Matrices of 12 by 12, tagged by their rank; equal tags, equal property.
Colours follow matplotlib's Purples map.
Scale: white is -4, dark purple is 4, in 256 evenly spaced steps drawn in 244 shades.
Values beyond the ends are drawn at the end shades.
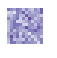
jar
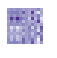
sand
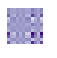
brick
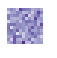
jar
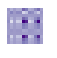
brick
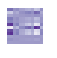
brick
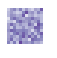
jar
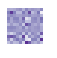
sand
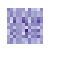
sand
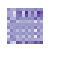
sand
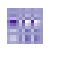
brick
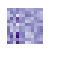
sand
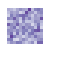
jar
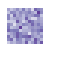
jar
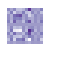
sand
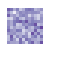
jar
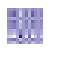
brick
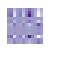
brick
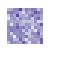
jar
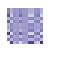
brick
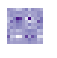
sand
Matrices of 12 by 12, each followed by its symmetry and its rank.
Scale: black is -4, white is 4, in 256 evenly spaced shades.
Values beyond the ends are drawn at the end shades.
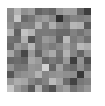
neither, full rank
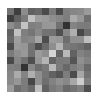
symmetric, full rank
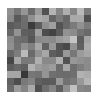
neither, full rank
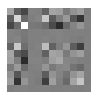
symmetric, rank two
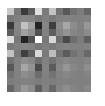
symmetric, rank one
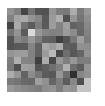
symmetric, full rank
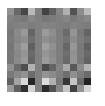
neither, rank one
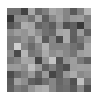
neither, full rank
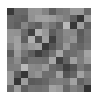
symmetric, full rank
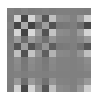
symmetric, rank one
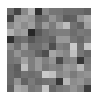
symmetric, full rank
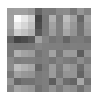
symmetric, rank two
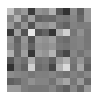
symmetric, rank two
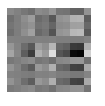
neither, rank one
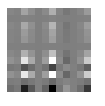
neither, rank one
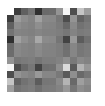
symmetric, rank one
